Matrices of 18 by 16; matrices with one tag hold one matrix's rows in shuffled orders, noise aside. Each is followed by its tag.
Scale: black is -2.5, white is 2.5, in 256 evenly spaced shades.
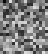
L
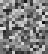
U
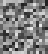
L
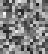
U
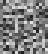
L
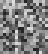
L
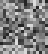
L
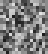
U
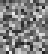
U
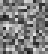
L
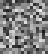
U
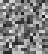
U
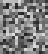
L
